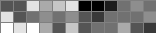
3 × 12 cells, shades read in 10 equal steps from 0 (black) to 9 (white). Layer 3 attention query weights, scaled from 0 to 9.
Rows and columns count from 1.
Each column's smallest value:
3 3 4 5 3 5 0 0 1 4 3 2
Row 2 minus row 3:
-1 -5 -5 -1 1 -2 0 -2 0 -2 1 3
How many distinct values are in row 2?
5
